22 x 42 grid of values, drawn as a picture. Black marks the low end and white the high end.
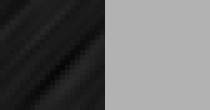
The table splits into one row of 2 panels. Panel 1,1: very low, slanting up to the right, faint in contrast. Panel 1,2: high, flat.
